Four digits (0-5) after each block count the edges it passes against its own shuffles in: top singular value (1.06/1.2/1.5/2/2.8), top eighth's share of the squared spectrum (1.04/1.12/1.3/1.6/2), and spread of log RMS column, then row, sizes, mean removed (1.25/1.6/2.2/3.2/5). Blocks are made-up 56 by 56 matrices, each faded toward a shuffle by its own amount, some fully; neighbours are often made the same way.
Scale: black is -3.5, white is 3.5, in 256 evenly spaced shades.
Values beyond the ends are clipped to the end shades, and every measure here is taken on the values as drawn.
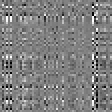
5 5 4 3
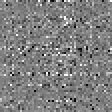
1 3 2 3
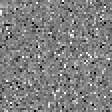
0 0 0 0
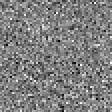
0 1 0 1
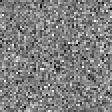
0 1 0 0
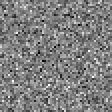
0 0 0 0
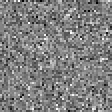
0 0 0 2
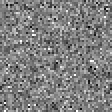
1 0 0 0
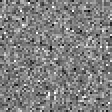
0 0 0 0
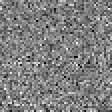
1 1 0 2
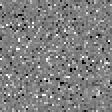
1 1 0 0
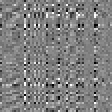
5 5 4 3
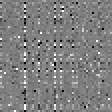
4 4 2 2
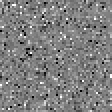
2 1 0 0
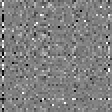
4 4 2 2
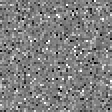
2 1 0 0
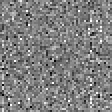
1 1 3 0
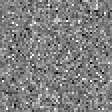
0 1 2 0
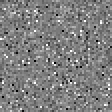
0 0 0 0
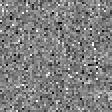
1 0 0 0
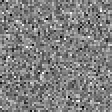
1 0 0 0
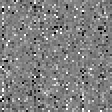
2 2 2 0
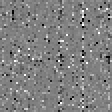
2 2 2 0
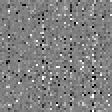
2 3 2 1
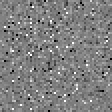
1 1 1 0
